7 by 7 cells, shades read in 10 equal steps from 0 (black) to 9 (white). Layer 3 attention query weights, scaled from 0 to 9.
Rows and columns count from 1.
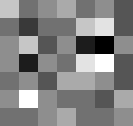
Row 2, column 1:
4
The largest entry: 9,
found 2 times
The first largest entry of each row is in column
1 6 2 6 4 2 4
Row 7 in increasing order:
4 4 4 4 5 5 6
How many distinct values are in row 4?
6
